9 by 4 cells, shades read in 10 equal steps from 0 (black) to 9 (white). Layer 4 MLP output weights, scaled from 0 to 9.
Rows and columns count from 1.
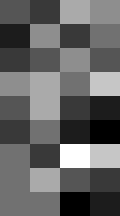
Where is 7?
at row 4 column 4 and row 7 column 4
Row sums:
16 12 13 22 12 7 22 15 9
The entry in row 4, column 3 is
4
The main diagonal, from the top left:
3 5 5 7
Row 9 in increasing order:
0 1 4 4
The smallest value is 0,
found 2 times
